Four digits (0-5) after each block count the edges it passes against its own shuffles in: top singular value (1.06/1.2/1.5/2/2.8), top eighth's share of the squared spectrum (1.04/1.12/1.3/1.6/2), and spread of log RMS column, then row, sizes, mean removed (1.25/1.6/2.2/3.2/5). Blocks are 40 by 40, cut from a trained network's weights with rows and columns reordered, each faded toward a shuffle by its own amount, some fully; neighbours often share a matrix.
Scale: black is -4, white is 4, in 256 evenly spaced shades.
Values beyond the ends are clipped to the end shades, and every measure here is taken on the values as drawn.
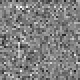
2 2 1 1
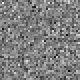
0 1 0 0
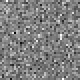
0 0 0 0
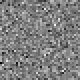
0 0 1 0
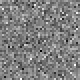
0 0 0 0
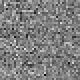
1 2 2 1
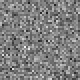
0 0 0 0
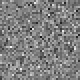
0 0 0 0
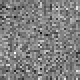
3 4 2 2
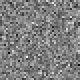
1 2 0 0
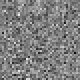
3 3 2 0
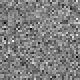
2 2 1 0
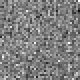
1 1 0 0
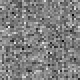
2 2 0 1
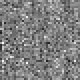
1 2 0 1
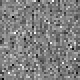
1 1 0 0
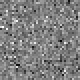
1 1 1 0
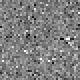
0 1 0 0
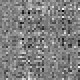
3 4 3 1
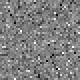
0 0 0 0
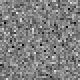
0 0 0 0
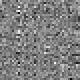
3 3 2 1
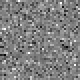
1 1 0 0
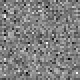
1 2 1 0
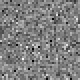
0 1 0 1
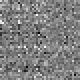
3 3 2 1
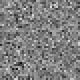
2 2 1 0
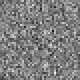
2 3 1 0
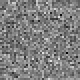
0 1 0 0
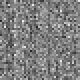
2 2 0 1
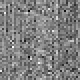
3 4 1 2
